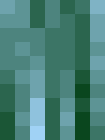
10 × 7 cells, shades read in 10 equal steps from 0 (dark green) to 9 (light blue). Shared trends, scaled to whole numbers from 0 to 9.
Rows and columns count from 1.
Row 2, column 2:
5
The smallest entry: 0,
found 3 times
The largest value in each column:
6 5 9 4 6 3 7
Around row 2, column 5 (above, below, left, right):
2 3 4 2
